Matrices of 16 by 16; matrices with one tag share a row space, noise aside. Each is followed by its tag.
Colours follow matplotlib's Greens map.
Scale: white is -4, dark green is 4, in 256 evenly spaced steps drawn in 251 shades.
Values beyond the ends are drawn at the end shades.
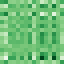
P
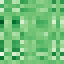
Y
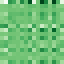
P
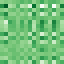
P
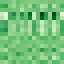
P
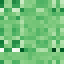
Y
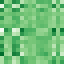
Y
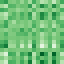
P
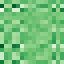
Y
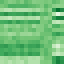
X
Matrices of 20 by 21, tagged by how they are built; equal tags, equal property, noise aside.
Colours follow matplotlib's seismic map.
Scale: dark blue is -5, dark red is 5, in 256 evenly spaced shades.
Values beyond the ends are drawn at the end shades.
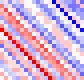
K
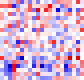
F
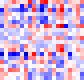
F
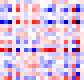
F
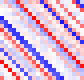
K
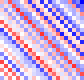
K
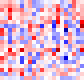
F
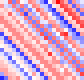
K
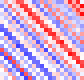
K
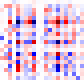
F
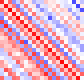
K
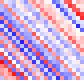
K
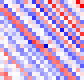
K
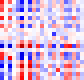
F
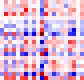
F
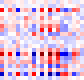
F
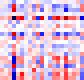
F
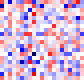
F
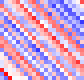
K
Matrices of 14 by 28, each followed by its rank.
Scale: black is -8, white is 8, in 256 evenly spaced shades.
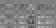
two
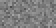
full rank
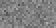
full rank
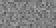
full rank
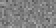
full rank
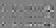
two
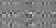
two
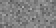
full rank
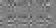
two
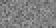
full rank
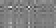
two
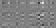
two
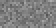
full rank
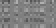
two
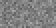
full rank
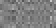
two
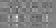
two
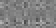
two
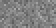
full rank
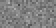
full rank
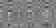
two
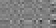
two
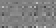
two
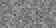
full rank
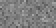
full rank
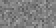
full rank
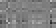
two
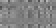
two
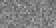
full rank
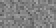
full rank
